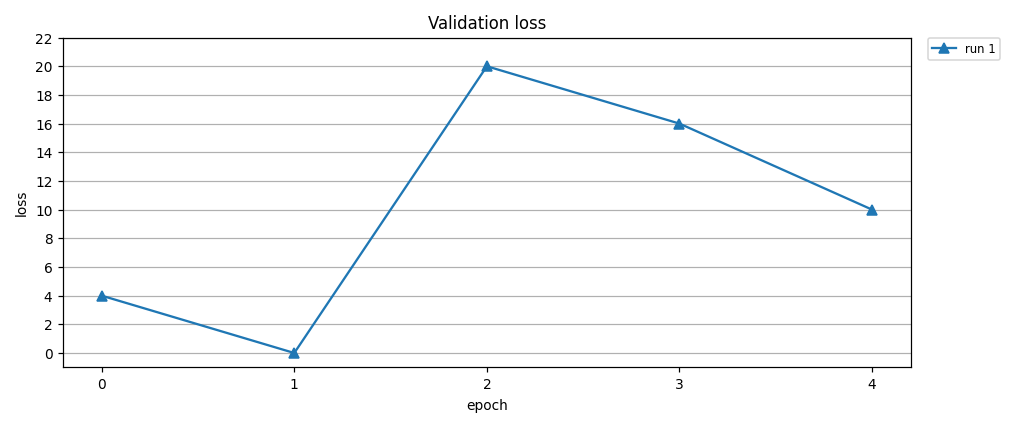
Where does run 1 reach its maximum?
2
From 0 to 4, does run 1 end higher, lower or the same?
higher
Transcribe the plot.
Title: Validation loss
x-axis: epoch, ticks 0 1 2 3 4
y-axis: loss, ticks 0 2 4 6 8 10 12 14 16 18 20 22
Legend: run 1
Values:
run 1: 4 0 20 16 10
